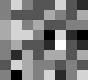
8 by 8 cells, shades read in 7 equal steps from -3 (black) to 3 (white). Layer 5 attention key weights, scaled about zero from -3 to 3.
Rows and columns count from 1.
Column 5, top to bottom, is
-1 1 -1 -3 -2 1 0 2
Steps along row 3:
up down up down same up same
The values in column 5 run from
-3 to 2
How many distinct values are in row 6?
4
